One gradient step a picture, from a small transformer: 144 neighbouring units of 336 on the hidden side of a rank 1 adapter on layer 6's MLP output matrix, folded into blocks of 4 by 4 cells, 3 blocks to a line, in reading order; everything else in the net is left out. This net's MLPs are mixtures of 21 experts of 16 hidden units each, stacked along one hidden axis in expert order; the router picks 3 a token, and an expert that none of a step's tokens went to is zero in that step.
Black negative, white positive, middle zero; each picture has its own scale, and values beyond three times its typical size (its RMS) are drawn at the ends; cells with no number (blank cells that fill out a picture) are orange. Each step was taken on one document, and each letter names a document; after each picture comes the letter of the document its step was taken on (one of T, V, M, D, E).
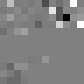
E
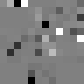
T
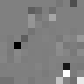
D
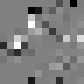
D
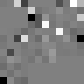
T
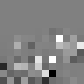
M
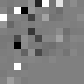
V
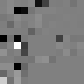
V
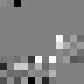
M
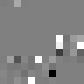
M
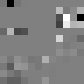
E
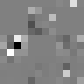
D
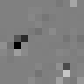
D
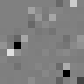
D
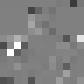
D
